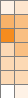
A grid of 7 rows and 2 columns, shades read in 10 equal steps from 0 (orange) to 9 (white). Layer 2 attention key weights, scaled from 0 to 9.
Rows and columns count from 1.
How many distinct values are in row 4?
2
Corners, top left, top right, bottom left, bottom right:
8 7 9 8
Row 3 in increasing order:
0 4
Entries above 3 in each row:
2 1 1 2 2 2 2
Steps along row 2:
up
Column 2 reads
7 4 4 4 6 6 8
